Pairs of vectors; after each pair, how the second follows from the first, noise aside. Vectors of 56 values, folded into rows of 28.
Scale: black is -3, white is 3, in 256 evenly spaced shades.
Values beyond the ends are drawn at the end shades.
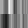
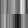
wrapped around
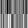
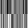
copied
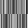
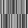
copied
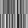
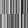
wrapped around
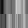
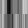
wrapped around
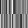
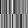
copied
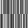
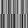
sign-scrambled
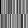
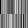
sign-scrambled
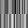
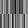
sign-scrambled
